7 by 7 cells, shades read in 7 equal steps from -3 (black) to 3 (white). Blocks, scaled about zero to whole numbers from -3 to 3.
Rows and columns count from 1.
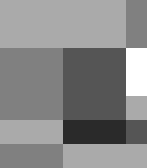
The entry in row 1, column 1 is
1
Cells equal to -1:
10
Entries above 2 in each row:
0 0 1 1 0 0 0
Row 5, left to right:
0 0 0 -1 -1 -1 1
